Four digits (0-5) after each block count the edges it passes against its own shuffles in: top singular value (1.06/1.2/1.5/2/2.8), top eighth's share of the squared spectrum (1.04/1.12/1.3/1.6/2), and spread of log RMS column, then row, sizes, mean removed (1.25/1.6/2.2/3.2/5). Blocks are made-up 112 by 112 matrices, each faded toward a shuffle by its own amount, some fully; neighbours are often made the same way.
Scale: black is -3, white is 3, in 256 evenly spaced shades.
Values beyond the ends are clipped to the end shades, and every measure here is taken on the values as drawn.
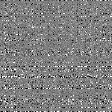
2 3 3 4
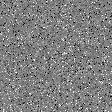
0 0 0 0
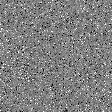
0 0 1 0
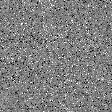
0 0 0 1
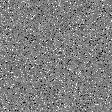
0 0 0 0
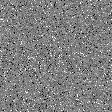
0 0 0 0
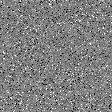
0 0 0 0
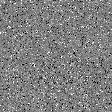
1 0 0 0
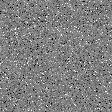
0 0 0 0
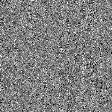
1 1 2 0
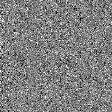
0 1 3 0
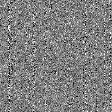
1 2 3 0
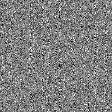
1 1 3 0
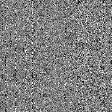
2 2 4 0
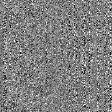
1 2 4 0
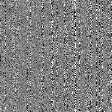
2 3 4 0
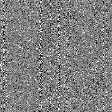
2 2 4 0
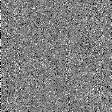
2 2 3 0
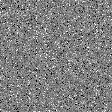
1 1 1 0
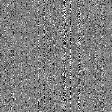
2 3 4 0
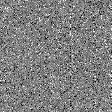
1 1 2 0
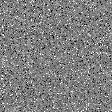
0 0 1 0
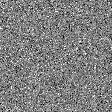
0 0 0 1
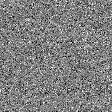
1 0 0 2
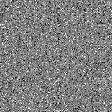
3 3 1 1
